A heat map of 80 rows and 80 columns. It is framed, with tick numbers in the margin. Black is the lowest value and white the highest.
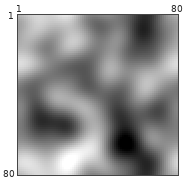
Roughest part: bottom middle. Lone odd cells: none. Grain: smooth. Odd rows or columns: none. Ninth with the lowest average: bottom right.
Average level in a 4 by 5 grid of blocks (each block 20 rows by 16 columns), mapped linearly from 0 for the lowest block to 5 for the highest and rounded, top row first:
44312 | 32234 | 12312 | 45403
